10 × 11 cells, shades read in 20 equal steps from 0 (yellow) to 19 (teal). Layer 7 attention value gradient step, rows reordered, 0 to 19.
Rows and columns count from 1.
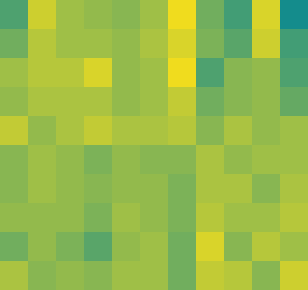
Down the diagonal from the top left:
14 5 5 6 6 9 10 5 9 9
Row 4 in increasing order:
4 6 6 6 7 8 8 8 9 11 12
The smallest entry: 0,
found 2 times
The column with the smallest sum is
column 7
